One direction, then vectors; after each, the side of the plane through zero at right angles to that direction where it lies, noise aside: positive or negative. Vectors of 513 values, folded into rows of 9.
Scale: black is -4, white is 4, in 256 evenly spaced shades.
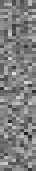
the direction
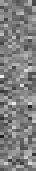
positive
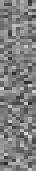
negative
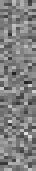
negative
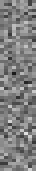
negative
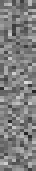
positive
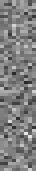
negative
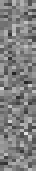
negative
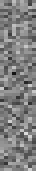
negative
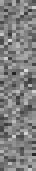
negative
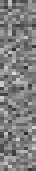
positive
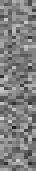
negative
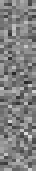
negative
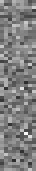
negative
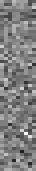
negative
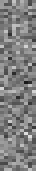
negative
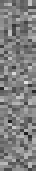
positive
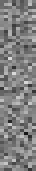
positive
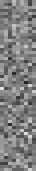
negative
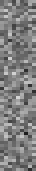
positive
